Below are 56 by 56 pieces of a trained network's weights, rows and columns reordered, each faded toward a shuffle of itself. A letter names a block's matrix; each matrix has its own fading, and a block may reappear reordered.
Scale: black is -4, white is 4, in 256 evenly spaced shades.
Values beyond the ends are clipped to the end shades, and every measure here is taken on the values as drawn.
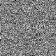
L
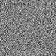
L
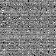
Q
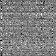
Q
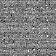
Q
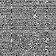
Q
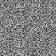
L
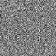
L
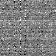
Q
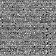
Q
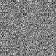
L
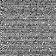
Q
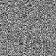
L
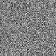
L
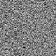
L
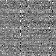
Q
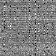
Q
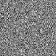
L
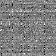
Q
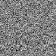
L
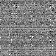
Q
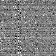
Q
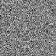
L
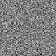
L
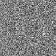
L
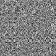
L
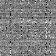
Q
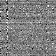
Q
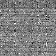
Q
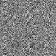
L
